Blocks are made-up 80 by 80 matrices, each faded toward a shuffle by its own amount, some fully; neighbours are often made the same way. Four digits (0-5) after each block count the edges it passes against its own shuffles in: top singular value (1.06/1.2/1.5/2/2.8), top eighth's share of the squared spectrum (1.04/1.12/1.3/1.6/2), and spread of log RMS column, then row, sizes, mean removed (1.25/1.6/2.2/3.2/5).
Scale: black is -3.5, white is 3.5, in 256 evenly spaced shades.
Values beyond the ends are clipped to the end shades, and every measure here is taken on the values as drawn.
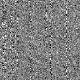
3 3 3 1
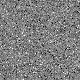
0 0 0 0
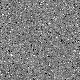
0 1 0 0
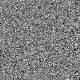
2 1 2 0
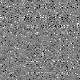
4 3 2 2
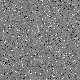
1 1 0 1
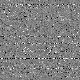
3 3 0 2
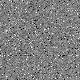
1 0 0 1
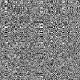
4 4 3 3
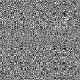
4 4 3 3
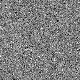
2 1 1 0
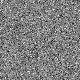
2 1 0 0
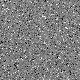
0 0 0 0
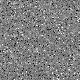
2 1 0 0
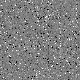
2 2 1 0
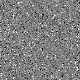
3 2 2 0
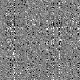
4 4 3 2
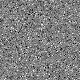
1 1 0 0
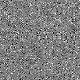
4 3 1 1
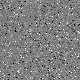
0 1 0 0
